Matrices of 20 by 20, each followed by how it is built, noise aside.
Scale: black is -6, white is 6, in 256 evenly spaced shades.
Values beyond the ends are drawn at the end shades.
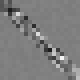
banded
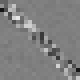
banded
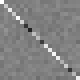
diagonal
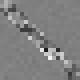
banded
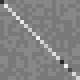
diagonal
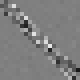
banded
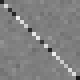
diagonal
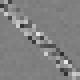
banded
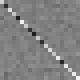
diagonal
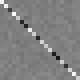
diagonal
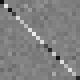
diagonal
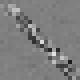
banded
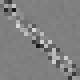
banded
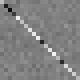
diagonal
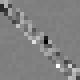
banded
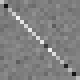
diagonal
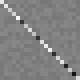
diagonal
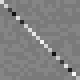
diagonal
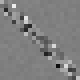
banded
